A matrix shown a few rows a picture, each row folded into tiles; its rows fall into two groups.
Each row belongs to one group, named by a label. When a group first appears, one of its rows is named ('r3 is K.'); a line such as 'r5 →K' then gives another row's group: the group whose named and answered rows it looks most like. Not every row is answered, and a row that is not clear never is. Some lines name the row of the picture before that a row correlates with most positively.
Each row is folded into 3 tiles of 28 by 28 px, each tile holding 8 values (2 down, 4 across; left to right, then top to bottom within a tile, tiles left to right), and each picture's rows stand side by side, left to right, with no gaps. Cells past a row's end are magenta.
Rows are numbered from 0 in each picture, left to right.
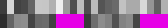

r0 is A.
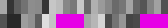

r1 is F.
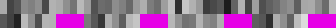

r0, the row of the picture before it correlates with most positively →0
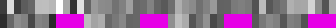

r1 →F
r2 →F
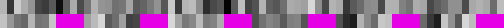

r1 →F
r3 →A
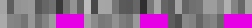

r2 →A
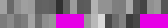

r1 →F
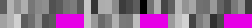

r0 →F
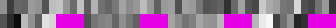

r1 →A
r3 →F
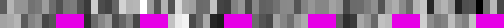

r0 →F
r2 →F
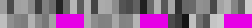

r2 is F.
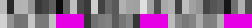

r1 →A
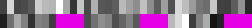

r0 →A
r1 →A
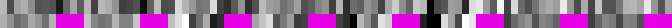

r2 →F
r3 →F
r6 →A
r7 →A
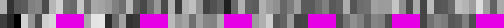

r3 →F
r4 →A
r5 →A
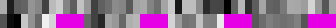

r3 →A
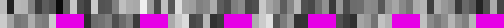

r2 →F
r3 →F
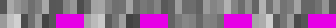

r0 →F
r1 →F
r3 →F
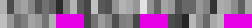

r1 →A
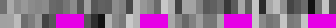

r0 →F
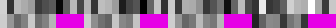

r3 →A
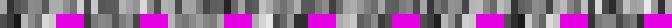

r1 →A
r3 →F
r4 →F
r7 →A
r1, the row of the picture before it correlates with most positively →3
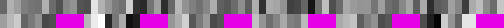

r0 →F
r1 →F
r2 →F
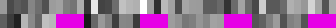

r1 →A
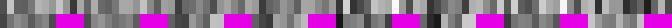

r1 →A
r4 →A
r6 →A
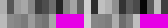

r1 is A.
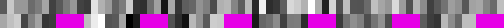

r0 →F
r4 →A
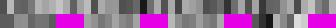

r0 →A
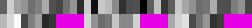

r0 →F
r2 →F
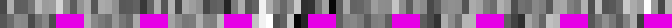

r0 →A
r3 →F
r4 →A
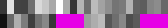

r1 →F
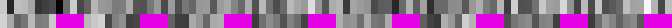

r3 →A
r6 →A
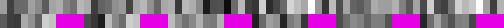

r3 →A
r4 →A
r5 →A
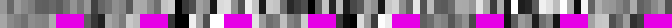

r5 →A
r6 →A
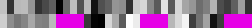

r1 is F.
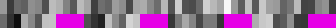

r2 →A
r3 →F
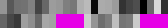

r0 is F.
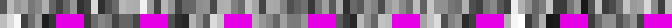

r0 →F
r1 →A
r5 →F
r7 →A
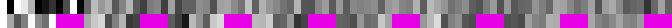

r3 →F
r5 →F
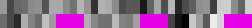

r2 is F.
